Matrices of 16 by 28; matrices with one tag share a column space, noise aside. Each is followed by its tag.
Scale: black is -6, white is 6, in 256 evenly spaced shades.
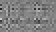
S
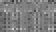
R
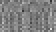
R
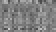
R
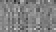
R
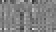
R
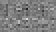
S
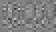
S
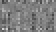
R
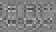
S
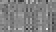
R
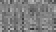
R
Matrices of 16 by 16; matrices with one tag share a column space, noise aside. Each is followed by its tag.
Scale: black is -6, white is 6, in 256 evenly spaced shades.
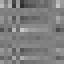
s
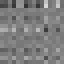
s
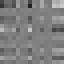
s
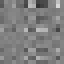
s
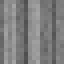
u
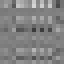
s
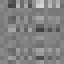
s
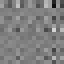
s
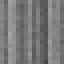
u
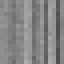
u
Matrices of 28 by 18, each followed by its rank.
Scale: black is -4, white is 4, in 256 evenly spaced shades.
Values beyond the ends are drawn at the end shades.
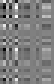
one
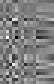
two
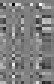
two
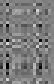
two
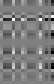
one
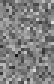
full rank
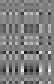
one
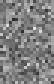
full rank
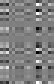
one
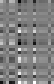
one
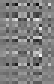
two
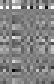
two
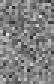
full rank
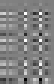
one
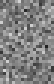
full rank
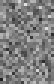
full rank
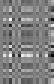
one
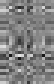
two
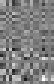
two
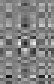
two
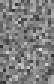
full rank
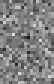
full rank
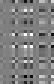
one
